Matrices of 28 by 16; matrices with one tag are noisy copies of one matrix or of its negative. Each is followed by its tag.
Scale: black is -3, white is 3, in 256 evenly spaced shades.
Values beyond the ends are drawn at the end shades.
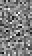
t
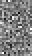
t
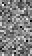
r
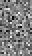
t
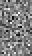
t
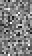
t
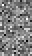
r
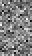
r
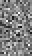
t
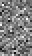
r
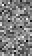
r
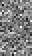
r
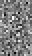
t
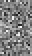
t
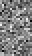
r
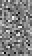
t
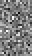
t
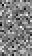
r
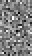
t
